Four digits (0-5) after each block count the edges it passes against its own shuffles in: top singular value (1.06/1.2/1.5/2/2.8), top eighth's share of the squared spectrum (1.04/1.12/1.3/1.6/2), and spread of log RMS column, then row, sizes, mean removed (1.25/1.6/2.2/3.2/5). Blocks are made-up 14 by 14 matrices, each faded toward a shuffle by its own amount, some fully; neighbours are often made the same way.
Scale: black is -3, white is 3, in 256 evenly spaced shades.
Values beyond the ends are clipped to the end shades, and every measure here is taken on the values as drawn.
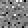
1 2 0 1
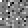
0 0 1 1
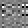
3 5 2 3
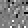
1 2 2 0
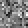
2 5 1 1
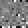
2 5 0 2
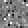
0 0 0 0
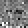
1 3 0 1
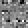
2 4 1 2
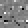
2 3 0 1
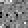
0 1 0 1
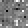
2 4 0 1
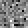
2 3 0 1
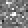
1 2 0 0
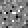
1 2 0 0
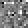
1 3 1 2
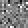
0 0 0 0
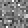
0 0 0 0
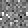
1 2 0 0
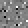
1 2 0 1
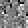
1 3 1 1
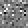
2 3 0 1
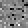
1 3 0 0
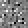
0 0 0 0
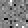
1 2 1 0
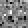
2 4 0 0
